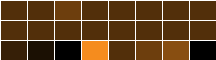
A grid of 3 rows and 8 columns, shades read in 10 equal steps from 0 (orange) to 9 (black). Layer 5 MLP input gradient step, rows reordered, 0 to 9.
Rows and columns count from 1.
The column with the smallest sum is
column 4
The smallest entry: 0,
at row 3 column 4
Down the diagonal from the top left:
6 6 9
